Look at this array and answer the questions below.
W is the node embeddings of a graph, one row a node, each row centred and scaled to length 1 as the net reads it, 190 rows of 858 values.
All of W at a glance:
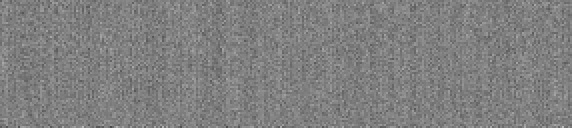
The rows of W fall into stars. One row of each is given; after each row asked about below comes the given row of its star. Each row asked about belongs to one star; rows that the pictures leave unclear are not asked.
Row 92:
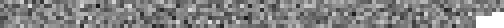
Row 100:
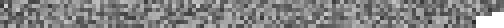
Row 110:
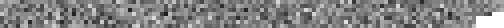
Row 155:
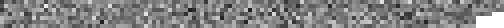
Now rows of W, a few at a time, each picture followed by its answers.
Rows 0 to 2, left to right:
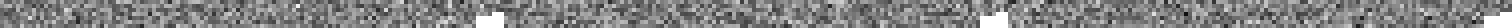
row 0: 100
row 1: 92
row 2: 155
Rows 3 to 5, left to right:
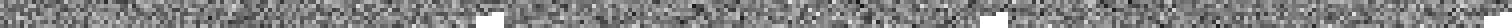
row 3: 92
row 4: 110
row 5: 92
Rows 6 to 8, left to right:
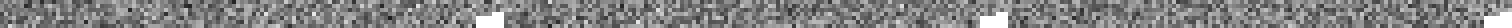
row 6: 110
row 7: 110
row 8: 110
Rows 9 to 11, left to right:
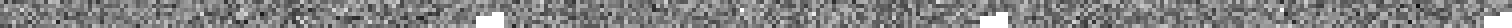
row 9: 155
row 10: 155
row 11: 110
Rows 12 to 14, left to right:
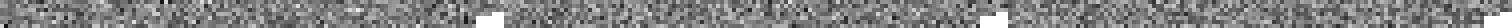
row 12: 100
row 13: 110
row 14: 155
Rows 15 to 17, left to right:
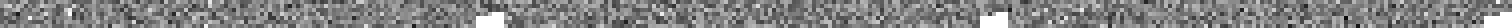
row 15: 100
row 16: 100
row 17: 155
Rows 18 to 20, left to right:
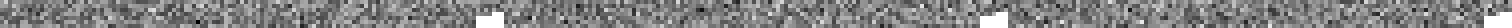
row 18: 100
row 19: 110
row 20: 100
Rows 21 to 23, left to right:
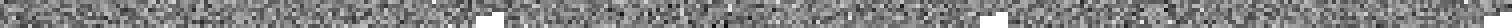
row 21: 155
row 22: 92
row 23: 100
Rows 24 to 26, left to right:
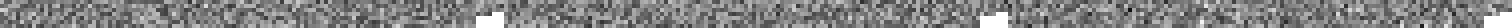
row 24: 110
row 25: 92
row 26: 100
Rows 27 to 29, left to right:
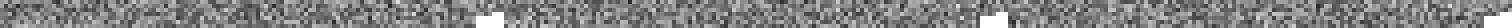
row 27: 92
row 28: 92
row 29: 110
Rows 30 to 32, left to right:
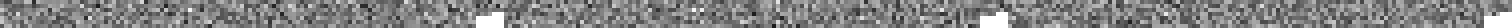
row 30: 92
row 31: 92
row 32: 100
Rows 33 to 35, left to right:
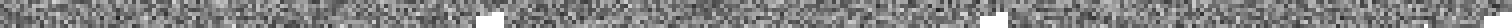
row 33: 100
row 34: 110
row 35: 100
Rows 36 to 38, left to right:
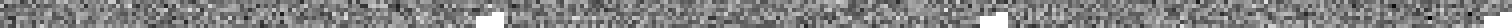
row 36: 92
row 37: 92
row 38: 155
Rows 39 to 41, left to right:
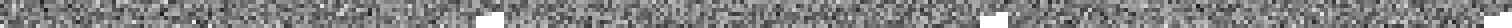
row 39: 100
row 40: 92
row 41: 110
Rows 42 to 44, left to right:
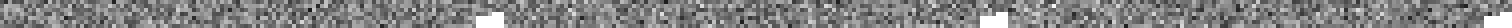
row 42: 155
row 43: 100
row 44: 155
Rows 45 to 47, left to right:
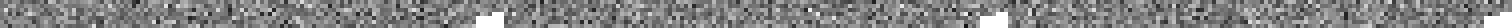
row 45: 155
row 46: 110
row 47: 155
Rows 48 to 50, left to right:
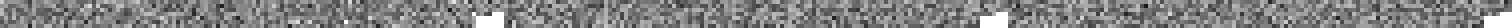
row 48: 110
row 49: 92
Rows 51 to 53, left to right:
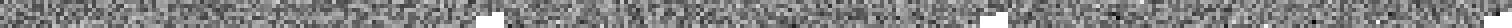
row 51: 110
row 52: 100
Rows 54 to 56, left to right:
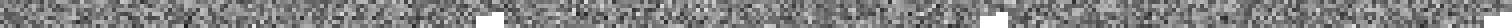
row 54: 100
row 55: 100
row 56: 100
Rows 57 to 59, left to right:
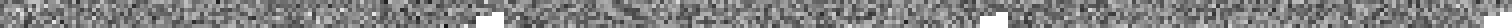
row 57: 155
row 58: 100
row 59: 110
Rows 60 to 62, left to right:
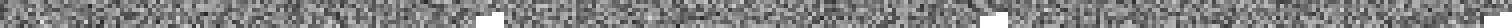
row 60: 155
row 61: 100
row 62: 155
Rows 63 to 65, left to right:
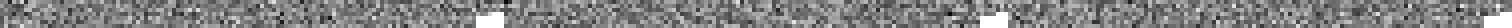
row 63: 92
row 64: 155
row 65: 92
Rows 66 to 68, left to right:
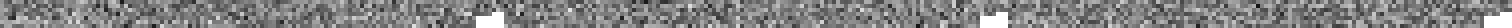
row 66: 92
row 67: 100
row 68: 92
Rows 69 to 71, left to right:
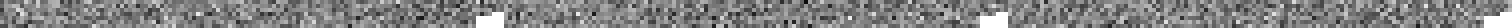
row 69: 155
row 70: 92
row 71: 110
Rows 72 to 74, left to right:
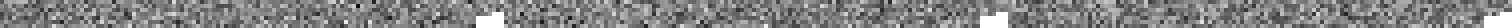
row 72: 110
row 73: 100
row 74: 100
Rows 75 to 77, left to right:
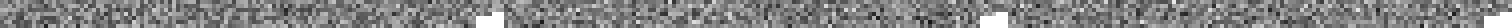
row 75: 110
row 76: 100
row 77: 100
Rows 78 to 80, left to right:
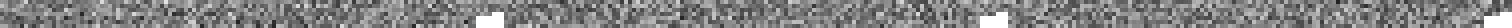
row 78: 100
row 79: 110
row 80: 100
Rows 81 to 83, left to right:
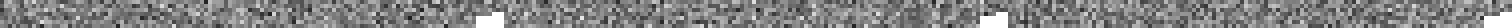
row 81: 155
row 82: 155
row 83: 110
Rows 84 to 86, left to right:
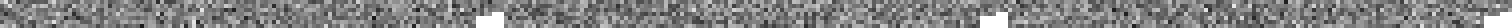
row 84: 100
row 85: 92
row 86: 92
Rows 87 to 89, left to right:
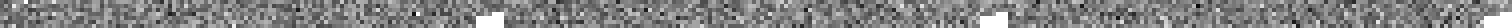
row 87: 100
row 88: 110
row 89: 110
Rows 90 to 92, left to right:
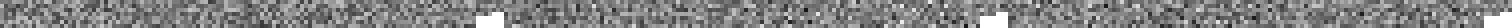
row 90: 92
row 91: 110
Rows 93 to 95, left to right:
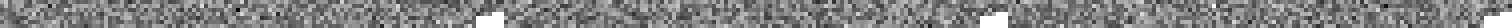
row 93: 100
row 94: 100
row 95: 110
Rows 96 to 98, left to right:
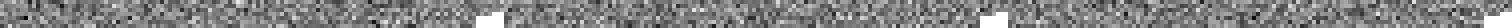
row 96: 110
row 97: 92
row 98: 92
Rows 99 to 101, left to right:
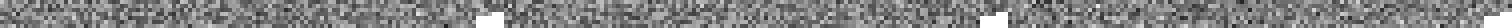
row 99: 100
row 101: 110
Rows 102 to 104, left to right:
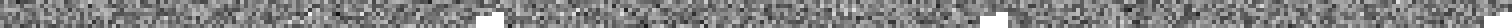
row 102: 155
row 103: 100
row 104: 100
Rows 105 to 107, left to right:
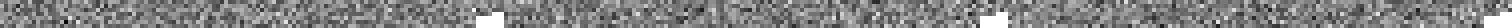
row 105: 92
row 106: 110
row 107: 92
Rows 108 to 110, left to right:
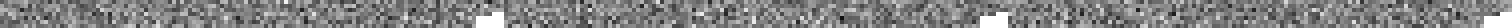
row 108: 110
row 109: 155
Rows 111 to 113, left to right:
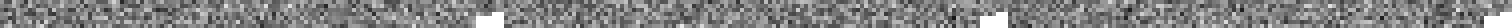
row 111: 92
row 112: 110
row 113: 100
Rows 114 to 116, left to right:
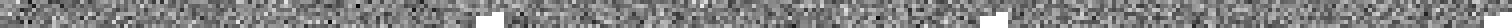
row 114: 110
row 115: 100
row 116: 92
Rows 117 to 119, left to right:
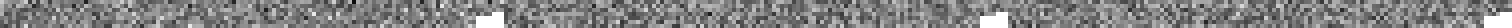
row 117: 110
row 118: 100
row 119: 100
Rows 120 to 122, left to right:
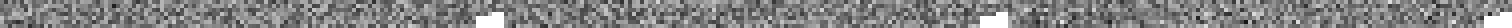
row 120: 155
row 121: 155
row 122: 155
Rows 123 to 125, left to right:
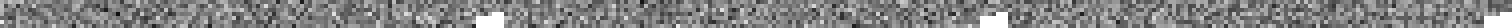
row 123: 92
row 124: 155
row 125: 100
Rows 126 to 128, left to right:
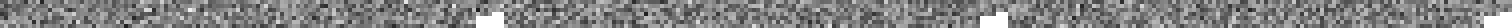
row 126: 92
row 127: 100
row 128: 110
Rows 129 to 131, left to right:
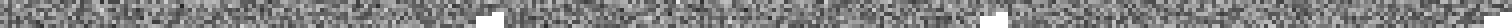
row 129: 100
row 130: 110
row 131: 155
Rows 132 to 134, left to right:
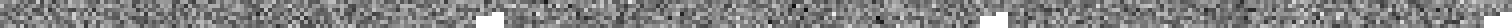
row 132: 92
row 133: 100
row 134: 110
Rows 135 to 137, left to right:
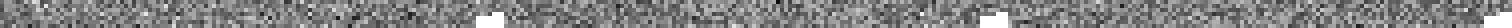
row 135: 155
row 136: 155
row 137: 155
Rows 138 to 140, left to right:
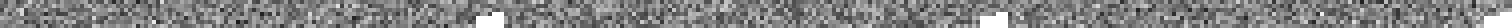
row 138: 155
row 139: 155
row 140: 110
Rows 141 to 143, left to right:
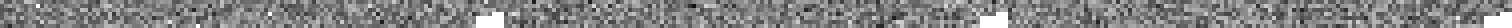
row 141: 155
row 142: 110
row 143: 155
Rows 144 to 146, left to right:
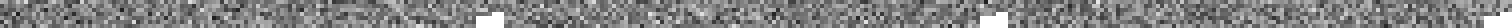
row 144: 100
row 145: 155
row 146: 110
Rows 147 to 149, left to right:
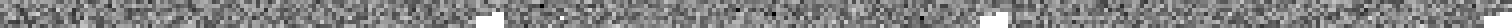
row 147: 110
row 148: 155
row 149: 92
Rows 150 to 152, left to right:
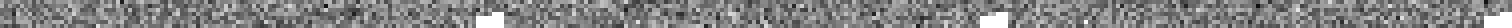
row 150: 92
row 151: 100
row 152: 92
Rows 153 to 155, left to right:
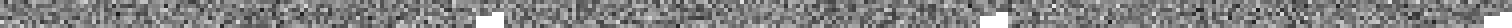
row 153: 92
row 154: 110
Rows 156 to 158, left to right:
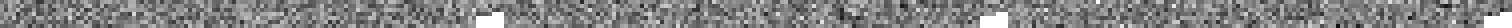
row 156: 110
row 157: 155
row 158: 155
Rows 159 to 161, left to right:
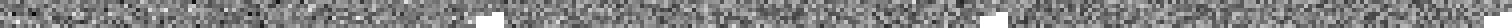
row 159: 92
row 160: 155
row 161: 110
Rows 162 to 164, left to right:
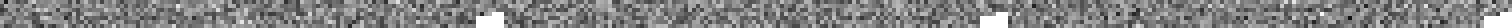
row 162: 155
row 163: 100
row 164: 110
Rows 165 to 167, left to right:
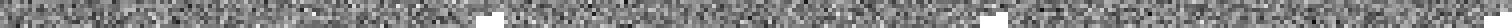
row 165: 110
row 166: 92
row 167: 110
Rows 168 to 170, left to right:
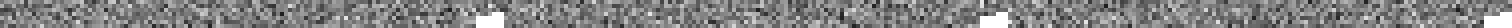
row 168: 92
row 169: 155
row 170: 92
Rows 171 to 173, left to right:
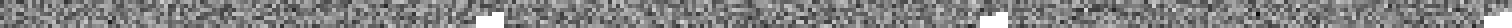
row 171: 155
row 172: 92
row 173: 92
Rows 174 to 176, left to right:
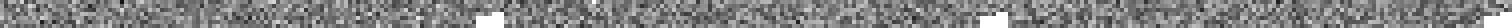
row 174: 92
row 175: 155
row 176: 155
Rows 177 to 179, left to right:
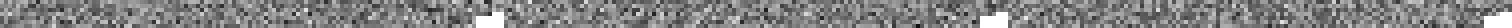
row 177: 110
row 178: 100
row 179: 92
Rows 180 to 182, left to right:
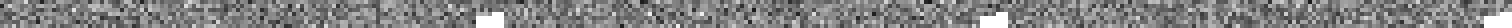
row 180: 100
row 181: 155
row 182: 92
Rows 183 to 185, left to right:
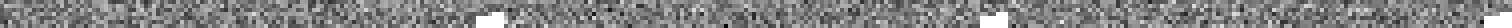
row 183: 100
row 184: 92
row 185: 100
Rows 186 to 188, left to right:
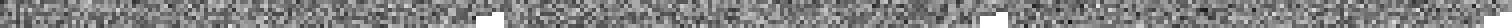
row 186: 155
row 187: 155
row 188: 110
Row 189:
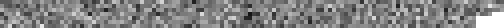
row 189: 92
